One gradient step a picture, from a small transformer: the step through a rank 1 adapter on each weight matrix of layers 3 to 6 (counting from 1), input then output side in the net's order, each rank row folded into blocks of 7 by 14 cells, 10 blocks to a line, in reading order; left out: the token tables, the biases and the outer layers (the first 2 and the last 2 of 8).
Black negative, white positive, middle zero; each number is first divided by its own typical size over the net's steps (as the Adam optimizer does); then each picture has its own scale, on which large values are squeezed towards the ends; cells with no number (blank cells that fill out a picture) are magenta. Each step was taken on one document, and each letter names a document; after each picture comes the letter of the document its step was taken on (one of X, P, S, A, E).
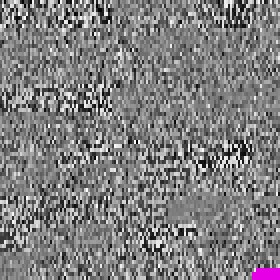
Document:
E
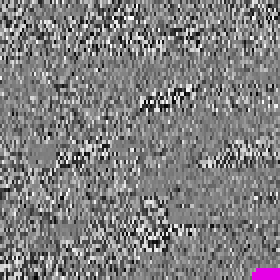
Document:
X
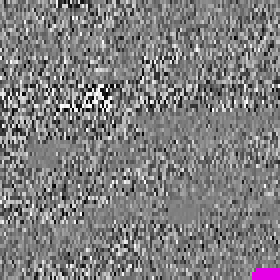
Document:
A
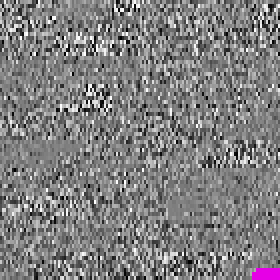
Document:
X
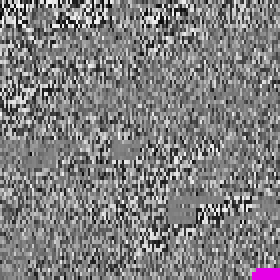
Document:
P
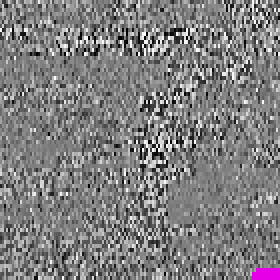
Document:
X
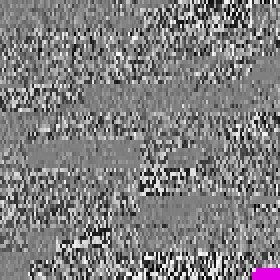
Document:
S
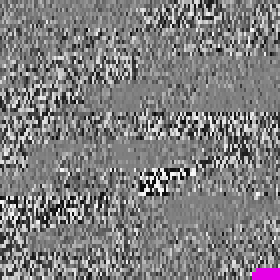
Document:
S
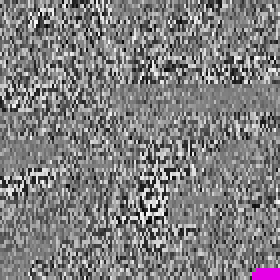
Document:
E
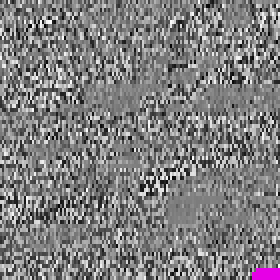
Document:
E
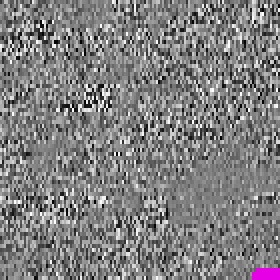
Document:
X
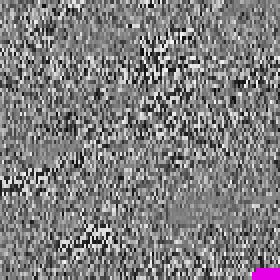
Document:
P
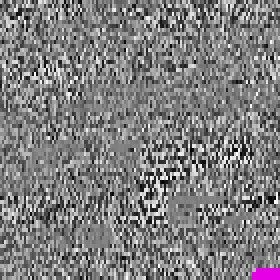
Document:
E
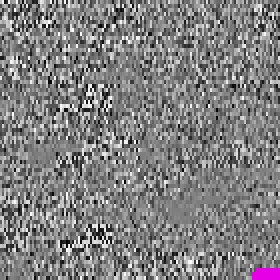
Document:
X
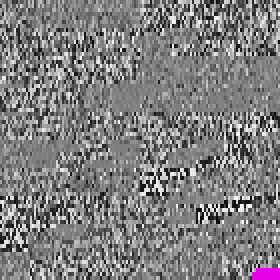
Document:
S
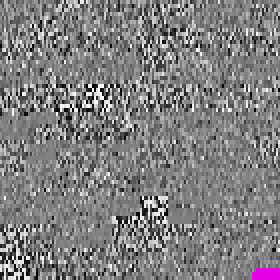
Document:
A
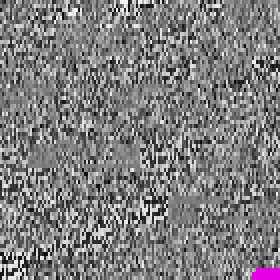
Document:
P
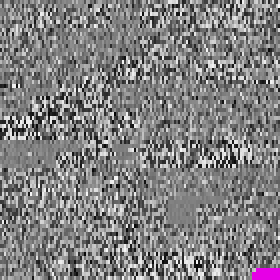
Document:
P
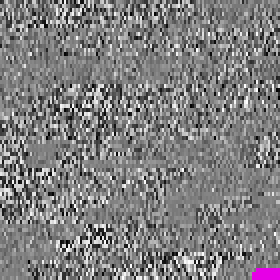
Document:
A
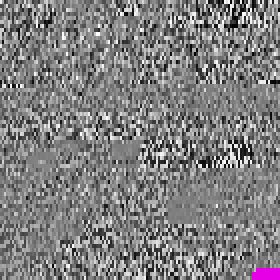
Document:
E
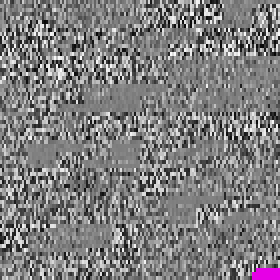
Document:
S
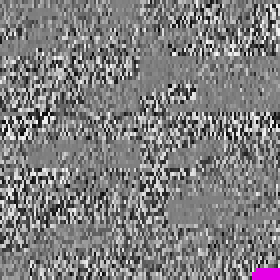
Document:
S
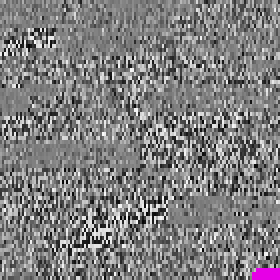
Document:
P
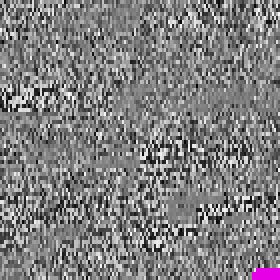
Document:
E
